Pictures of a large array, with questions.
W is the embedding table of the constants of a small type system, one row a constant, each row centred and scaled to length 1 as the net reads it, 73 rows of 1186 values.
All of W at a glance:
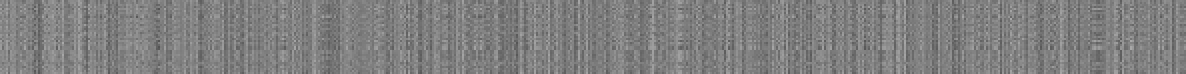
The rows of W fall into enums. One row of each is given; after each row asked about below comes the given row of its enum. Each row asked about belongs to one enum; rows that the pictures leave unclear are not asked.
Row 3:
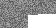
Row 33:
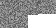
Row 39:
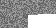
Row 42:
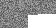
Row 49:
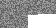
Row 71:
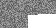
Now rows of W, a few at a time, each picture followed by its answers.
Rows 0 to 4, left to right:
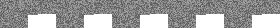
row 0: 42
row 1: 39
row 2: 39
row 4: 3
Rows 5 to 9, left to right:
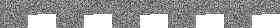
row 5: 49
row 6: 3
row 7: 33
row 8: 49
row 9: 49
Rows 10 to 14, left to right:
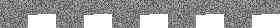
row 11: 71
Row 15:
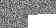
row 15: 39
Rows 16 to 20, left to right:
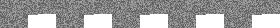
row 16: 39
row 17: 39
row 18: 42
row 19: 71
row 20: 3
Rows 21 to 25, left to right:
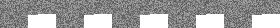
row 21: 49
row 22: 39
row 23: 49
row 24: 33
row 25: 3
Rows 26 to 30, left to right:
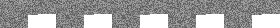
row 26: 3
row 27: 49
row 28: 49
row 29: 39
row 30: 71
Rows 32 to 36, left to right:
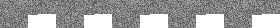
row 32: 3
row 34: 3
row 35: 3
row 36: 42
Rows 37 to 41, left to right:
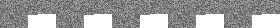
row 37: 49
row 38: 71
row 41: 49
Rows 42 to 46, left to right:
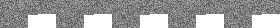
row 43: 3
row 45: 3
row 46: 49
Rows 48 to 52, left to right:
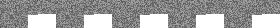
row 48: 49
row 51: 39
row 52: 3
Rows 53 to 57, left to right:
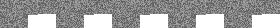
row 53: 39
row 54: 42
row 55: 3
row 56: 39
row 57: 42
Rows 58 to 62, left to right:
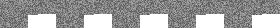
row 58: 3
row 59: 39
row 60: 71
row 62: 33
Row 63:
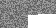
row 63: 49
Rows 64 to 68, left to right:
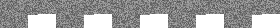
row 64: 71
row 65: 49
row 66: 39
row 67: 42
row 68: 49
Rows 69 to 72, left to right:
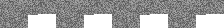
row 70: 3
